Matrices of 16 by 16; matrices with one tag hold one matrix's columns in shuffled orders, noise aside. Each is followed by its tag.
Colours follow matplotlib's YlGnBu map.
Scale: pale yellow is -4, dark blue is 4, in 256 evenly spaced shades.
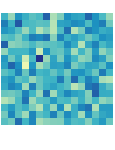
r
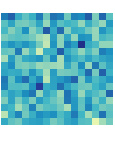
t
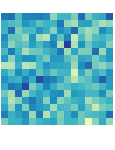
t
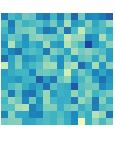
t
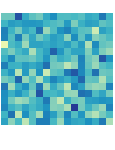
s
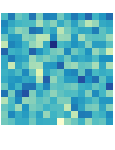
t
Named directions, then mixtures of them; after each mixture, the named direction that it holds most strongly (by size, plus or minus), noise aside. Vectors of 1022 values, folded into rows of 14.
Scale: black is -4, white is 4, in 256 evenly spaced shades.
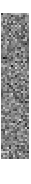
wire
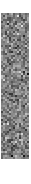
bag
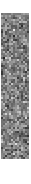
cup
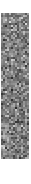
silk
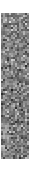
silk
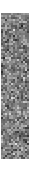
cup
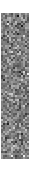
bag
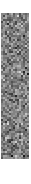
bag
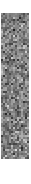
cup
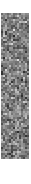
cup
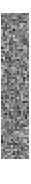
cup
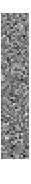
bag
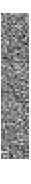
wire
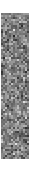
cup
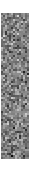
bag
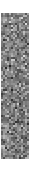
silk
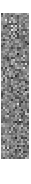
silk
